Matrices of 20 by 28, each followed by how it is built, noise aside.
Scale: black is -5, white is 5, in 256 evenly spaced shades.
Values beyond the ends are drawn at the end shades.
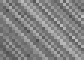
Toeplitz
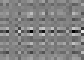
low rank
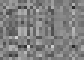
low rank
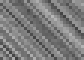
Toeplitz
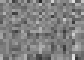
low rank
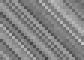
Toeplitz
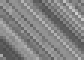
Toeplitz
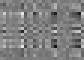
low rank
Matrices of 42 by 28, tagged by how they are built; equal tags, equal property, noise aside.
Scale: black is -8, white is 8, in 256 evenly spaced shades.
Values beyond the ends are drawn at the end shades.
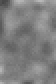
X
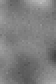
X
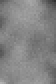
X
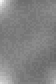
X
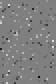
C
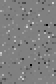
C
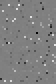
C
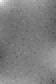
X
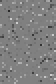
C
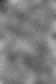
X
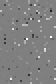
C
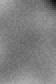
X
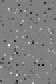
C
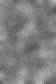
X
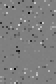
C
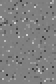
C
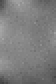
X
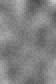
X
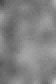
X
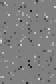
C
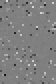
C
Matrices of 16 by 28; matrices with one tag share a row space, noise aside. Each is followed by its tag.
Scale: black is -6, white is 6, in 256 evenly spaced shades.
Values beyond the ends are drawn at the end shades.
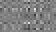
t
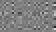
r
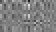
t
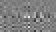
t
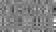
r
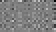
r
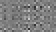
t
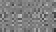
r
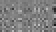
r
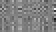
r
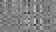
t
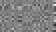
r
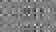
t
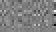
r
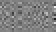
r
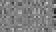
r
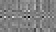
t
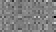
r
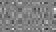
r
